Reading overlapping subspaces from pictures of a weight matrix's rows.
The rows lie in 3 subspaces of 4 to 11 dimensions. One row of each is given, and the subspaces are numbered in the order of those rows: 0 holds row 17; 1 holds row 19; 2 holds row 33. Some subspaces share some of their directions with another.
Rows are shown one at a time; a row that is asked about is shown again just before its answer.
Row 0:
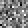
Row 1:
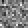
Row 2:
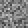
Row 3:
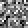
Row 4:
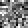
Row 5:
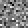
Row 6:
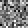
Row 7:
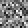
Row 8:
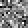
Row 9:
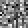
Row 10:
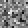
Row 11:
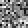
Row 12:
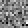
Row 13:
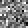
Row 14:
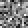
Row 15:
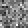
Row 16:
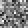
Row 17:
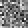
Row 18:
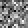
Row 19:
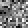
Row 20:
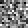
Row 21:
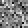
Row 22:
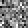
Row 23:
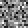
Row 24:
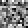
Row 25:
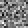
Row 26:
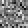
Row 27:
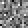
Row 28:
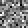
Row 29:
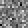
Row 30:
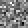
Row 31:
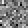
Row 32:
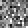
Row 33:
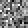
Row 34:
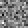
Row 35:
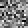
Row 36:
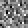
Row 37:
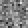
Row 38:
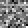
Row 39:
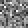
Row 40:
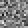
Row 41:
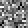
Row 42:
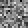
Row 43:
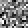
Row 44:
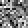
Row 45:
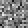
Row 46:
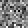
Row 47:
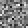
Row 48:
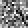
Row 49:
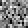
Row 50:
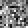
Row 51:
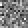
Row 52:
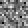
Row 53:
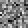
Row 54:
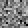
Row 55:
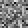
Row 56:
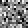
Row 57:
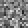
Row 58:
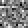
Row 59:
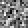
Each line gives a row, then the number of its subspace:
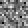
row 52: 2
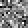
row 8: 1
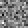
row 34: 2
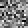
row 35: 2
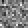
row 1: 1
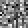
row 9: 0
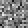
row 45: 2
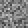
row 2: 2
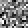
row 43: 0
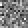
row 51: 0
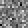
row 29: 1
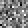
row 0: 1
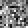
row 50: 1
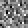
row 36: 1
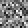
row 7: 0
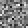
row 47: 0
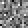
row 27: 1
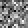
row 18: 0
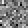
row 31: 2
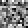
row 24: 1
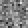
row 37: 0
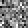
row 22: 2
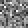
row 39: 0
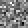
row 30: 0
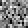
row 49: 1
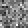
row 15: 1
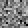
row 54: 0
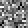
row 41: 2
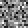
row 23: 2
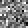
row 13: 1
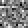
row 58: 1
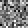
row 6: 0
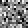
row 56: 1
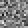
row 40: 2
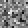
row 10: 0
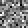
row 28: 0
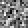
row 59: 0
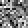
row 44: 2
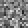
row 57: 0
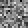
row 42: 0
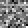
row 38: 1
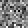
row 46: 0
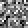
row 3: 0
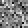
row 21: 0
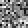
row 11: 2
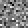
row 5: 0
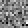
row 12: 0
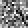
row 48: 0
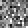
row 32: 1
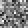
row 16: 0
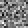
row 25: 2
